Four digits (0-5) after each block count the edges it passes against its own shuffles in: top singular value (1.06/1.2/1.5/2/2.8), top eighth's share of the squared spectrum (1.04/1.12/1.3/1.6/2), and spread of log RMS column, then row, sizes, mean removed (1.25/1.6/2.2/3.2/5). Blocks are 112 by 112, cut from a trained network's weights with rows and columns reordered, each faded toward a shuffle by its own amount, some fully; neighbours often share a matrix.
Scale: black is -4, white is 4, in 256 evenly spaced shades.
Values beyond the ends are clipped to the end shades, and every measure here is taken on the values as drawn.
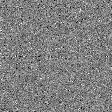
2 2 0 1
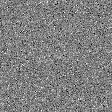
0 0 0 0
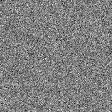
2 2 0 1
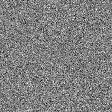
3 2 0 0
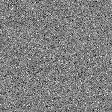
1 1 0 0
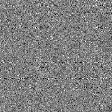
3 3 1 2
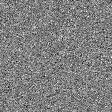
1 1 0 0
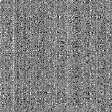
4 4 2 3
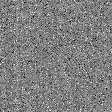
0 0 0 0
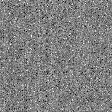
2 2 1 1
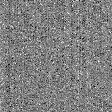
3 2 0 1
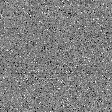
1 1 0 0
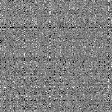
3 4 3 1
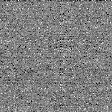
3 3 2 1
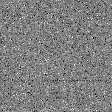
1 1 0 0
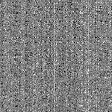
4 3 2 3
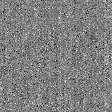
2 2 0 1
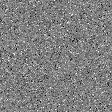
0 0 0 0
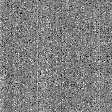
3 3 1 2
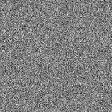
3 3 2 0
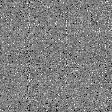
2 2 2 0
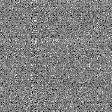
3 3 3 1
